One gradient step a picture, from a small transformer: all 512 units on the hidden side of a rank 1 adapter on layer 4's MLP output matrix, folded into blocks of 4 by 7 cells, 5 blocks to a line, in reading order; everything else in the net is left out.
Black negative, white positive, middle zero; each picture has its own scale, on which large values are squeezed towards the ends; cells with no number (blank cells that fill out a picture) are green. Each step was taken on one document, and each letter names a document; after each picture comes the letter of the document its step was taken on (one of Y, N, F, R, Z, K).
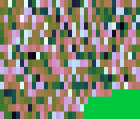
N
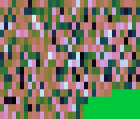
N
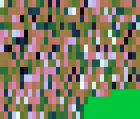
N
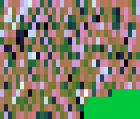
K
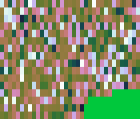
K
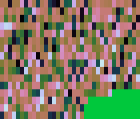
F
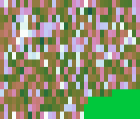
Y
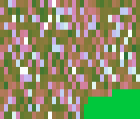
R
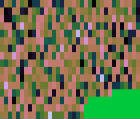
K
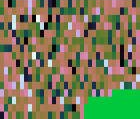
R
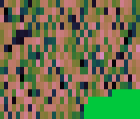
K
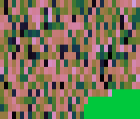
Y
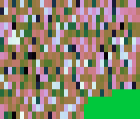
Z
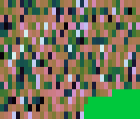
N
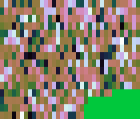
Z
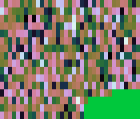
Y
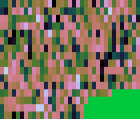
Z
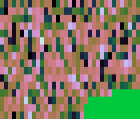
Z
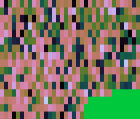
Z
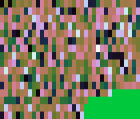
N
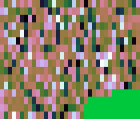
Z
